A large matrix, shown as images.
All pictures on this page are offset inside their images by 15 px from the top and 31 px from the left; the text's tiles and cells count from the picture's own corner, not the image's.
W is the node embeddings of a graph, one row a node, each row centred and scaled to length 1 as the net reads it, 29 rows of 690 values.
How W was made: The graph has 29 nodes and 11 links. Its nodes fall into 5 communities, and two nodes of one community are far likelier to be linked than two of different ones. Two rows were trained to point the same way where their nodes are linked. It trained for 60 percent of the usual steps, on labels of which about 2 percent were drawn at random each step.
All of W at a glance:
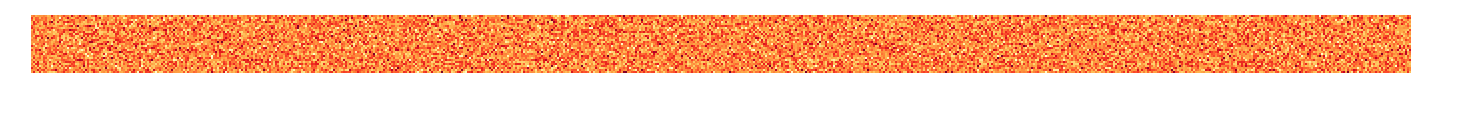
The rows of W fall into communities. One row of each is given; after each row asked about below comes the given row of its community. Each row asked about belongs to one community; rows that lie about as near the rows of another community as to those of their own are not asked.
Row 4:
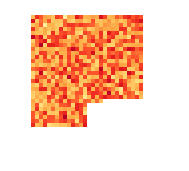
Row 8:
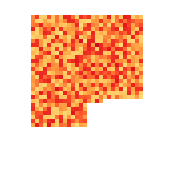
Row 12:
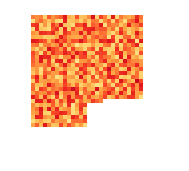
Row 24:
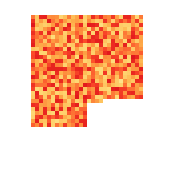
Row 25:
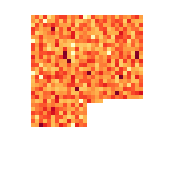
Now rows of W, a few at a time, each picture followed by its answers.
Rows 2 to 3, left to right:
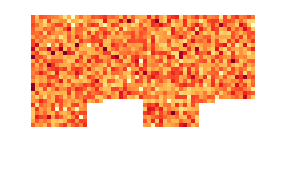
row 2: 24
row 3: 25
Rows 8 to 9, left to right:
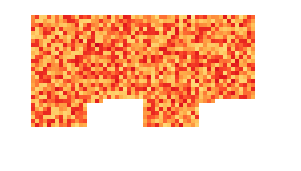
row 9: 12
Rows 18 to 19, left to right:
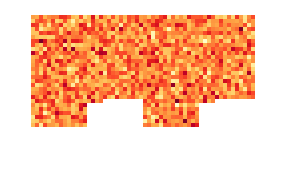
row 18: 12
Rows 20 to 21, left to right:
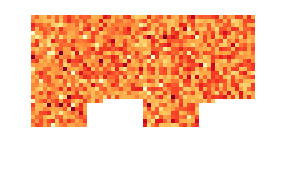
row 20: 8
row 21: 4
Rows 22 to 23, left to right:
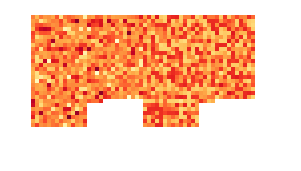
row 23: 25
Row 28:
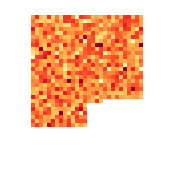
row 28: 8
